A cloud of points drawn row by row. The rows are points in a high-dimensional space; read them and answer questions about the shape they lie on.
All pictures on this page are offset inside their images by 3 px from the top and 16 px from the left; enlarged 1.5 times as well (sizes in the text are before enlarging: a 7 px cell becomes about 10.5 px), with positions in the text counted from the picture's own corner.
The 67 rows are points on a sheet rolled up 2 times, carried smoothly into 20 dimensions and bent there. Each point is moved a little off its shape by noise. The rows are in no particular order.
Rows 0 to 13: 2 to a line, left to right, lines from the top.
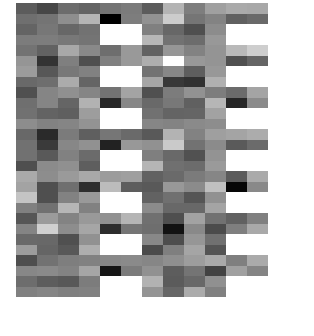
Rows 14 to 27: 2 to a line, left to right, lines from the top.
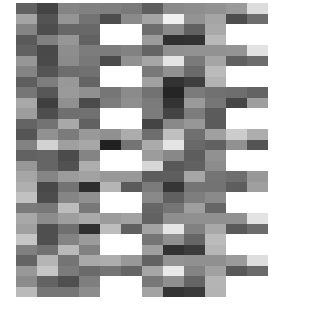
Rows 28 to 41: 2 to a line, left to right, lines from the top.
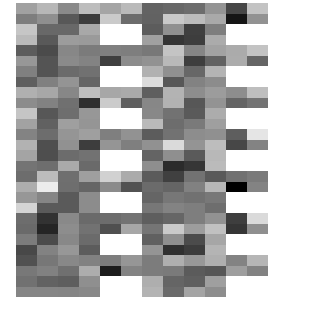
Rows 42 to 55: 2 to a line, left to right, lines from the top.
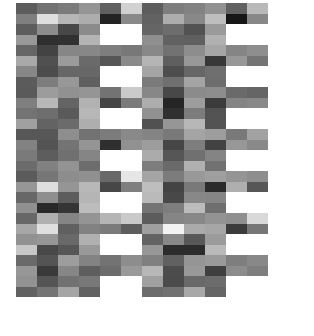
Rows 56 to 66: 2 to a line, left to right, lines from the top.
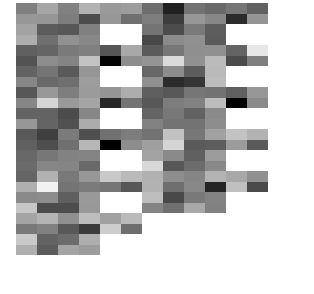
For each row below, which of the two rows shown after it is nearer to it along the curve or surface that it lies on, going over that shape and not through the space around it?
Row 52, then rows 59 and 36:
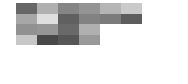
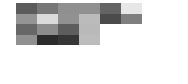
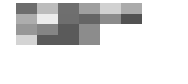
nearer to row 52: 36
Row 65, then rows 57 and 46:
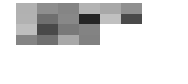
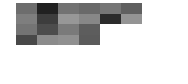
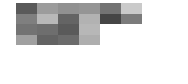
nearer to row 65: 57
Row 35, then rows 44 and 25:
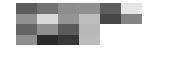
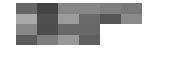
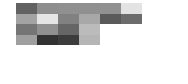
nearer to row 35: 25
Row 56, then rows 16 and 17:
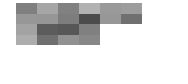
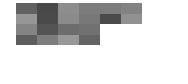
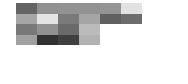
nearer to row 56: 16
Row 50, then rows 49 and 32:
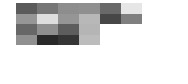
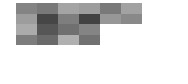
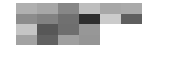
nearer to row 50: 32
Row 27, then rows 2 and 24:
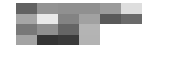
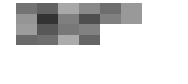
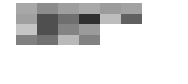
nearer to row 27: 24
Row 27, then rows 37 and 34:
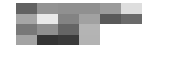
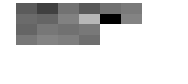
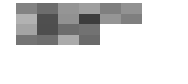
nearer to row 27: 37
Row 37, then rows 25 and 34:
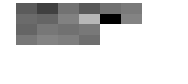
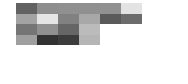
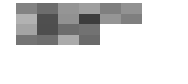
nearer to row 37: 34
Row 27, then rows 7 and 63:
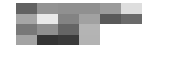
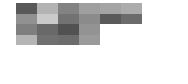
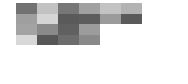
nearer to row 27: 63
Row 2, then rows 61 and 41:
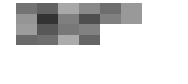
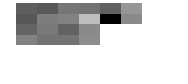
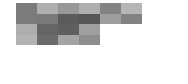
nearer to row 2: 41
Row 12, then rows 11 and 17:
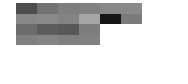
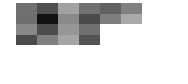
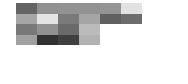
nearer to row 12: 11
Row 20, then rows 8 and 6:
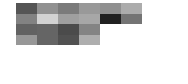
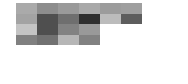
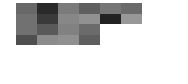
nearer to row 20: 6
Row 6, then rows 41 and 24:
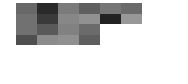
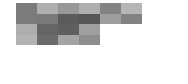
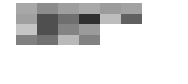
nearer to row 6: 24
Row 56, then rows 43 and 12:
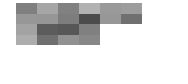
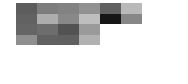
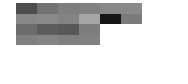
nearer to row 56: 43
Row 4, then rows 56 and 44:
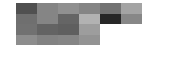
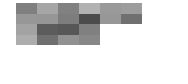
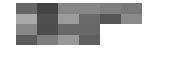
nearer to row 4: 44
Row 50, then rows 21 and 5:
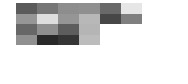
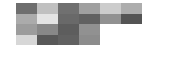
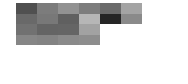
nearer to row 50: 21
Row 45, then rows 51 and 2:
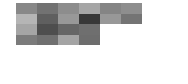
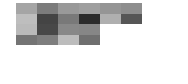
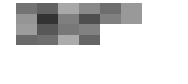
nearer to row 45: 2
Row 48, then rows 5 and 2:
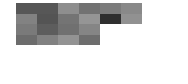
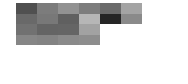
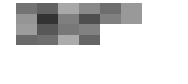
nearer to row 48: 5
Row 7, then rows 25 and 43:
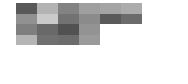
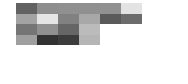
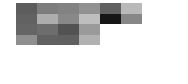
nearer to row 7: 43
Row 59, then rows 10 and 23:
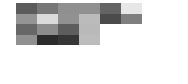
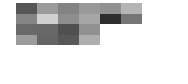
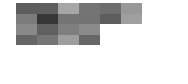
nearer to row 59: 10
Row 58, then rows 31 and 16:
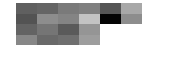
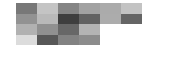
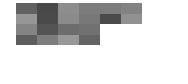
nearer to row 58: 16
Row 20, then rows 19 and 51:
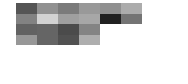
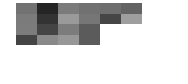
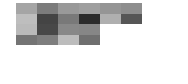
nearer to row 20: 19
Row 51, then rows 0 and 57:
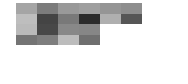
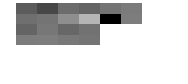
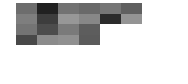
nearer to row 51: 57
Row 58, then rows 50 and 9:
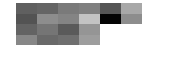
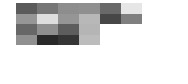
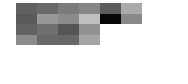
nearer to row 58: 9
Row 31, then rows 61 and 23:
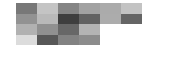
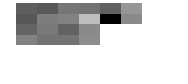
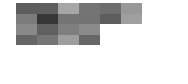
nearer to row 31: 61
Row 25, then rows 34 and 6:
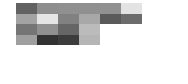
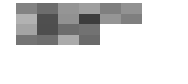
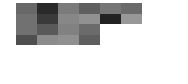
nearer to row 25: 6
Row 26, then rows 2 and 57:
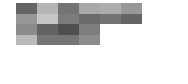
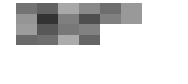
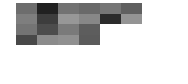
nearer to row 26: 2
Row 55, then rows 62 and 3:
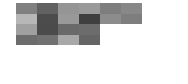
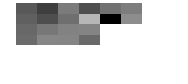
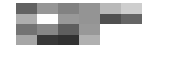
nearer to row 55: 62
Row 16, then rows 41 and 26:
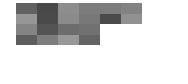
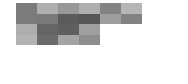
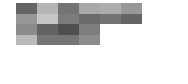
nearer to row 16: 41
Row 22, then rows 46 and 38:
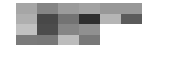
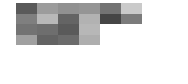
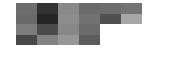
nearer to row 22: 38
